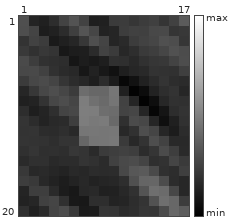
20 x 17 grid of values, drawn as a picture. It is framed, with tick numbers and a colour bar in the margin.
Slope: none. Average level on the scale: 20%. Ninth with the highest average: centre. Odd patch: higher, in the centre.
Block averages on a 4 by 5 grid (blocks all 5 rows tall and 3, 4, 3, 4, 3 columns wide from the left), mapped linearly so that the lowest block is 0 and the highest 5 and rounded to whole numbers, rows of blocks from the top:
21123 | 23401 | 12521 | 11133
